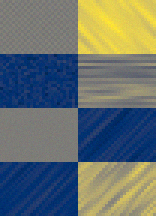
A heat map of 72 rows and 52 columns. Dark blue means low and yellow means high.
It is made of 4 by 2 panels. Panel 1,1: middling, checkered, faint in contrast. Panel 1,2: very high, slanting down to the right, faint in contrast. Panel 2,1: very low, fine-grained, faint in contrast. Panel 2,2: middling, streaked across. Panel 3,1: middling, flat. Panel 3,2: very low, slanting up to the right, faint in contrast. Panel 4,1: very low, slanting up to the right, faint in contrast. Panel 4,2: high, slanting up to the right.
